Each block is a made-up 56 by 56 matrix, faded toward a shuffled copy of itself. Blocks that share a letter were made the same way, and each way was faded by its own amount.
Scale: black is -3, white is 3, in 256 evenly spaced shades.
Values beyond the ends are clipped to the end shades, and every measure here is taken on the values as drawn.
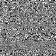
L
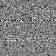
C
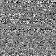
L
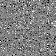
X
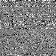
L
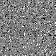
X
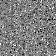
X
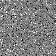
X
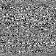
L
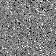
X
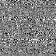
L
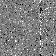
X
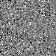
X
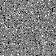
X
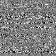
L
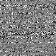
L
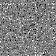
X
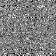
L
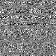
L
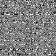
L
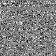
L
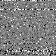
C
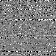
C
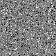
X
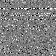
C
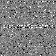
C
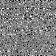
C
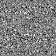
L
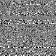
L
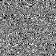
L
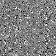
X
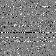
C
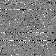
C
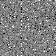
X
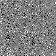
X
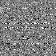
L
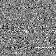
L
